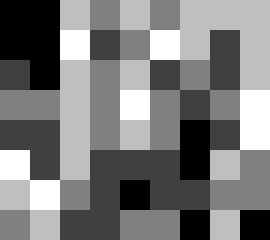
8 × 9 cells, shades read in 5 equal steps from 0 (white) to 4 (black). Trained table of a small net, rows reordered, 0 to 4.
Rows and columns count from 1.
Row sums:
17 18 20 14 19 20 20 22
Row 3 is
3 4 1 2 1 3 2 3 1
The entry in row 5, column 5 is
1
